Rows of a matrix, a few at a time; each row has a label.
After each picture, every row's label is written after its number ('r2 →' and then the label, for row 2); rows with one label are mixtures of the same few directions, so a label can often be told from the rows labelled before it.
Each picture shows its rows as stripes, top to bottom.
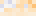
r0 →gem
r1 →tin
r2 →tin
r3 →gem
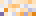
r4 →gem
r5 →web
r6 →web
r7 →tin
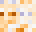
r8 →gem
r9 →gem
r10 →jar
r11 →gem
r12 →gem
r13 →gem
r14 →web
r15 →jar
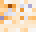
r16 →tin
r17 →gem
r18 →jar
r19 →tin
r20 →tin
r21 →gem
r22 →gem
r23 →web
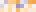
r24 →web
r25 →jar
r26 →jar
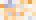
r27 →gem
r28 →tin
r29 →tin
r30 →jar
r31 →web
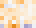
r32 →jar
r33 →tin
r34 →gem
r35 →web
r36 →gem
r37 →jar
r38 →web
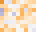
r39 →gem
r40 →web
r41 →tin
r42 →gem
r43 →jar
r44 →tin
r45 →web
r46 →tin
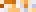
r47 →tin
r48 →tin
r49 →web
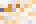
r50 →tin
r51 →jar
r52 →gem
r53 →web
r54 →tin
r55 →web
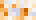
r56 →tin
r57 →gem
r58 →web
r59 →web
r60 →jar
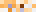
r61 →tin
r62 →jar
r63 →jar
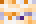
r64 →tin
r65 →web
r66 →web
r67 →web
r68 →jar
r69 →web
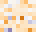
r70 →web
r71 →gem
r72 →gem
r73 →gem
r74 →jar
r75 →web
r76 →jar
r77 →gem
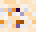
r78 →tin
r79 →web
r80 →jar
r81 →jar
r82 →web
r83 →jar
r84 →jar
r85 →web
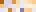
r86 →gem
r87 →tin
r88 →jar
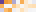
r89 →gem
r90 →gem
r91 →gem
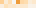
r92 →jar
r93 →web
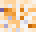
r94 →tin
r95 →jar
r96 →tin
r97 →tin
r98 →jar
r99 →web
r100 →web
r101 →jar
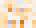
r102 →jar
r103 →gem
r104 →jar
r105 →jar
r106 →web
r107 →jar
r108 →jar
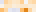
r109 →tin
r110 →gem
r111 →web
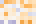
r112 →tin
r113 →web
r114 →jar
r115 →web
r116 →gem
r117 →gem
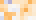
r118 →gem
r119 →web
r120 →web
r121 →tin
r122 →gem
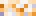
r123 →web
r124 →tin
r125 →jar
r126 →tin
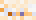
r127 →tin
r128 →web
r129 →tin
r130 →jar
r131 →jar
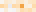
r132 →tin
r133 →jar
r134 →gem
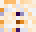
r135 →tin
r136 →jar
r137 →tin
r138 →jar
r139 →jar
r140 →jar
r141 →tin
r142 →jar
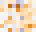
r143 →jar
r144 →jar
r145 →jar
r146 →gem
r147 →jar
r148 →tin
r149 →web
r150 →jar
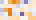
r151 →web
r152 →jar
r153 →gem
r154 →jar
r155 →web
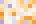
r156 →tin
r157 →gem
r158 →tin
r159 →gem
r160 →web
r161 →tin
